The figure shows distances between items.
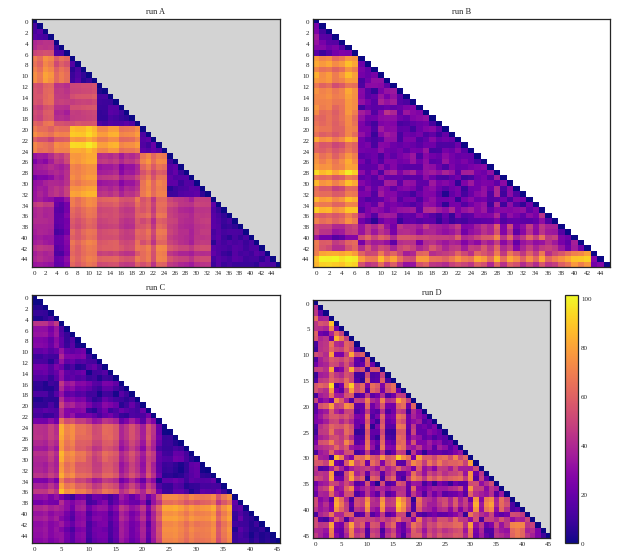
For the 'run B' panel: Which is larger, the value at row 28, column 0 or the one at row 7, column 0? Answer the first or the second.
the first
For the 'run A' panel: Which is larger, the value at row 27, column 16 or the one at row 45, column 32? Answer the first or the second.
the second
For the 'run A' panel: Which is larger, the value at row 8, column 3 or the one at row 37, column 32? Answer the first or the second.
the first
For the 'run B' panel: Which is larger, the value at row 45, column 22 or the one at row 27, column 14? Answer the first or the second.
the first
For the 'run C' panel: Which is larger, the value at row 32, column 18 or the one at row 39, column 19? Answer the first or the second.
the first
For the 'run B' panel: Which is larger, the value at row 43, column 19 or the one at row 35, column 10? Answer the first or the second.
the first
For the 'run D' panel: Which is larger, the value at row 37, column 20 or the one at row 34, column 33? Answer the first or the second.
the first
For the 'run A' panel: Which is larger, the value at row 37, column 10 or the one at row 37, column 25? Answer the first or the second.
the first
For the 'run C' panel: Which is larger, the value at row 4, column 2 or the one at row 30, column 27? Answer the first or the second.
the second
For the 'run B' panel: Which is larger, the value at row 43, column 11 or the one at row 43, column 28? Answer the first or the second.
the second
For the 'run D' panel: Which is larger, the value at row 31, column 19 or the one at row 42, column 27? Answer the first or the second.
the first
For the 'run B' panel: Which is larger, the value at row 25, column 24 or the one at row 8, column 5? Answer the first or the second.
the second
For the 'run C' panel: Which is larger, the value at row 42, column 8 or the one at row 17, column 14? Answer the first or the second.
the first
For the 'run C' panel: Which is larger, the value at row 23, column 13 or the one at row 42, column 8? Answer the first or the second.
the first
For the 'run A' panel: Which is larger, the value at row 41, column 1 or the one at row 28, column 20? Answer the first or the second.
the second
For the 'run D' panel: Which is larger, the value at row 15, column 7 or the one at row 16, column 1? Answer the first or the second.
the second
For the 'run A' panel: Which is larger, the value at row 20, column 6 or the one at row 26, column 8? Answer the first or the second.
the second
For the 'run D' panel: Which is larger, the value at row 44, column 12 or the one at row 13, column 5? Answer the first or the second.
the first
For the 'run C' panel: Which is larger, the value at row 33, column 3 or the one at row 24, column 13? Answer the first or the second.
the second
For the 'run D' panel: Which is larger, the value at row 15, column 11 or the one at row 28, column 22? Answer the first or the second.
the second
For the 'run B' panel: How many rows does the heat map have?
46
